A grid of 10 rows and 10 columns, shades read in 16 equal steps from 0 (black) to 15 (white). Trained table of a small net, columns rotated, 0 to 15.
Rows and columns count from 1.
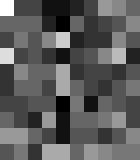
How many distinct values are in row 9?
7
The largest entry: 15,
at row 1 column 1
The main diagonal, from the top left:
15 6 5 3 10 6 1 7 5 7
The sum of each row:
54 46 57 56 52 54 41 54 55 72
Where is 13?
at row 4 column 1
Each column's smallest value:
3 4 2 1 0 2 1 3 3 2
